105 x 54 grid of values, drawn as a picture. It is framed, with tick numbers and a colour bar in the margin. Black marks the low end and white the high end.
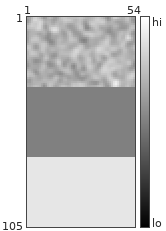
The table splits into 3 rows of 1 panel. Panel 1,1: high, blotchy. Panel 2,1: middling, flat. Panel 3,1: very high, flat.
